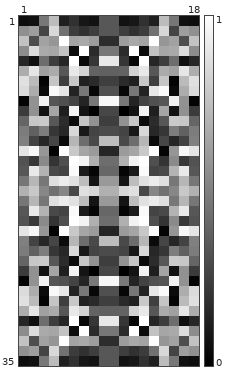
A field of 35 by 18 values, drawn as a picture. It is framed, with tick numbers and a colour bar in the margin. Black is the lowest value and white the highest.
Overall the values sit about 50% of the way up the scale. No overall slope runs across the table. No row or column stands out. It mirrors both left to right and top to bottom. There is no seam.
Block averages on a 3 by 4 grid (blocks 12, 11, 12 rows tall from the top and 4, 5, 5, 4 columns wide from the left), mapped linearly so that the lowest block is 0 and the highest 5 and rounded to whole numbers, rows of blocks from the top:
4004 / 3553 / 4004
